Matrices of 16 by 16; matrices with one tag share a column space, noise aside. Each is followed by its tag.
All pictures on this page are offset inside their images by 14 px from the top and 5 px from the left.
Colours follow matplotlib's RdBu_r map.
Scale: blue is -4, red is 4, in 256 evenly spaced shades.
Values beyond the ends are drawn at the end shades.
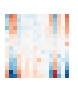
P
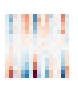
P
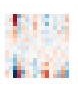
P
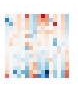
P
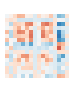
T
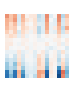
P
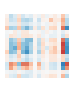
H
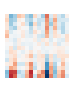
P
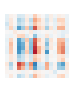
H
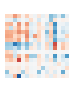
T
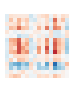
H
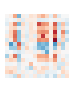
T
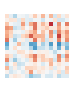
T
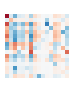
T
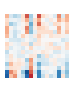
P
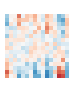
P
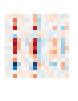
H
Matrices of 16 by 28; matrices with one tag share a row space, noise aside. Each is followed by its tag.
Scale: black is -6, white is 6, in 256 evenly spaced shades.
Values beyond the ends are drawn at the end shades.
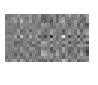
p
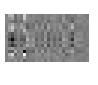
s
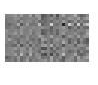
p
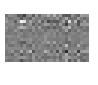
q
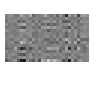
q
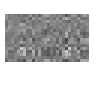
q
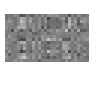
q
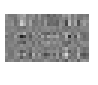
q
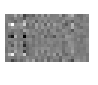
s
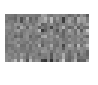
p
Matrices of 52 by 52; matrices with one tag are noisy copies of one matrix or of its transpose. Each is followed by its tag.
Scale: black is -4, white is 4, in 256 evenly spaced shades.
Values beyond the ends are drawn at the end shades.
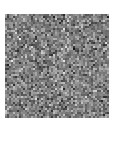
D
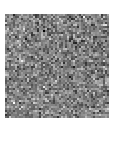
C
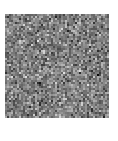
D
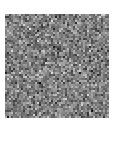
D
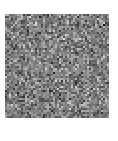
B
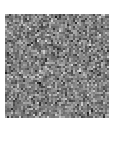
D
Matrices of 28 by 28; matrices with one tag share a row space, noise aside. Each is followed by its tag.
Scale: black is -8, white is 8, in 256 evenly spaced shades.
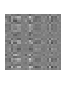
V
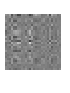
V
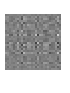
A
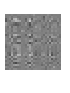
V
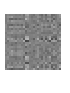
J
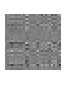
J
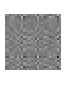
A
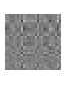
A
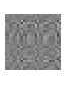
A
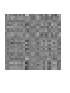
J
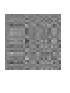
J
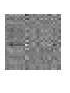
J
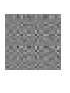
A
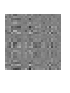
V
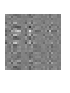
V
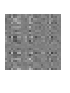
V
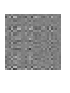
V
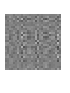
A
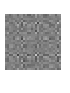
A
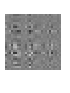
V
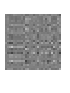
J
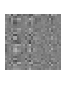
V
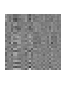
V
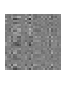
V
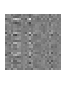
V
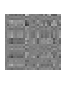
J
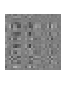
V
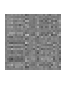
J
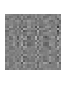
A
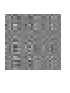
V
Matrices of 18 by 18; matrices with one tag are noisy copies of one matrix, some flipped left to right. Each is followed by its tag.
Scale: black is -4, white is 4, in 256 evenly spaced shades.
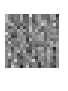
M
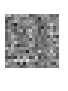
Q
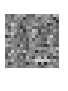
Q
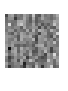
M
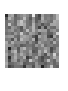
M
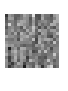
M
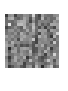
M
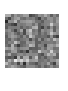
Q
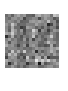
Q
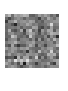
Q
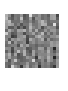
M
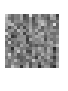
M
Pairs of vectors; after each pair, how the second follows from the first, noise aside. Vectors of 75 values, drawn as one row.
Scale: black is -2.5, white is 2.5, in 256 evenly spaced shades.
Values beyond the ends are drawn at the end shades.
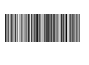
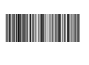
negated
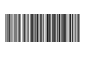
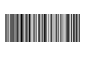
negated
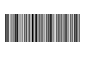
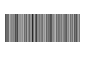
shrunk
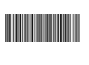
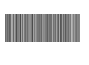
shrunk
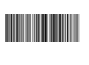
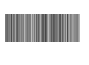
shrunk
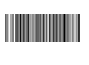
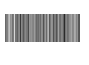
shrunk
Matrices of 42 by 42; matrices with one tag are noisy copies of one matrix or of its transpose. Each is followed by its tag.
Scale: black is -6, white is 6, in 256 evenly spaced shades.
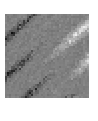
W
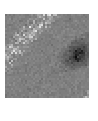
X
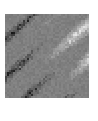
W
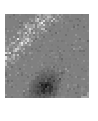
X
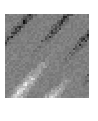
W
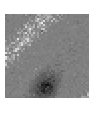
X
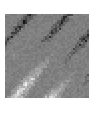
W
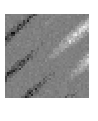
W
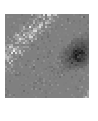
X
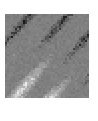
W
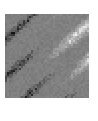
W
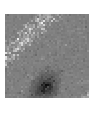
X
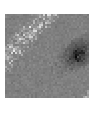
X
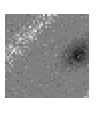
X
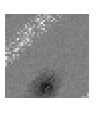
X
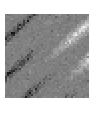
W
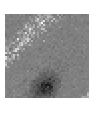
X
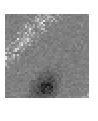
X
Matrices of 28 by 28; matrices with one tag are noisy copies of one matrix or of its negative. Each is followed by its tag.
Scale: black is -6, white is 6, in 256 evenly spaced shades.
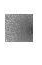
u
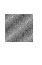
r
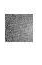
u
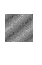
r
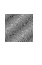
r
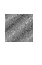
r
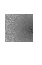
u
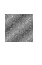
r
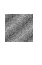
r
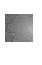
u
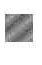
r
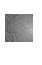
u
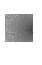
u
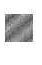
r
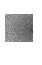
u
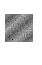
r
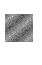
r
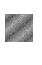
r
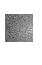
u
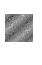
r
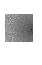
u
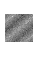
r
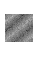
r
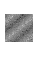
r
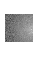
u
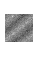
r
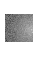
u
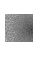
u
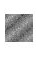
r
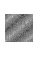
r
